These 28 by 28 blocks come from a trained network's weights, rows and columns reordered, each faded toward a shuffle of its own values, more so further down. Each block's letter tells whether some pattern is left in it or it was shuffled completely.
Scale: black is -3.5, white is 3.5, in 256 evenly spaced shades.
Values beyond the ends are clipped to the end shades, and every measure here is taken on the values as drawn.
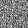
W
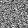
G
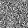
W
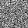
W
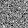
G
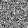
G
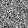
G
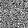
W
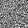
G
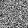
W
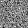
G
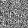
W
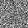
W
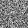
G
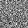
W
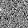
G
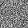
W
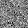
G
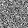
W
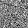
G
